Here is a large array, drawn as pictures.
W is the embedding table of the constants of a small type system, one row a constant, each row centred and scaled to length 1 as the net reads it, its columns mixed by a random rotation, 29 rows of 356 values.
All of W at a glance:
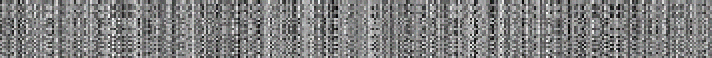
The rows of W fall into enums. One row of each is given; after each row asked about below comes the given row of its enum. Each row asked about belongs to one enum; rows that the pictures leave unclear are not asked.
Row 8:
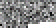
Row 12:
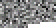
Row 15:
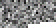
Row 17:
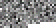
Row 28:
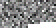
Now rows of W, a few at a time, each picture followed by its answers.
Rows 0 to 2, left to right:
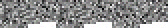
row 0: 12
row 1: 12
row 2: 28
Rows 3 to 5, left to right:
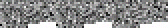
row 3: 8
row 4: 8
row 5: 12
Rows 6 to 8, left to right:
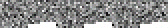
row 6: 28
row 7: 8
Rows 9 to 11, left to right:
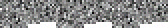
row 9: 17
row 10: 15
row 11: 17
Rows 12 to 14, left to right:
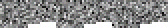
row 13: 15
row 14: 8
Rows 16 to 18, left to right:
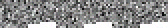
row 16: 15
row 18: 8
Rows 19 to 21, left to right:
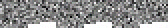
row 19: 12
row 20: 28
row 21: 17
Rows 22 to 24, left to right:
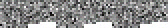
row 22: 8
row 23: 17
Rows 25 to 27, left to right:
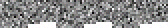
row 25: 28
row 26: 15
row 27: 17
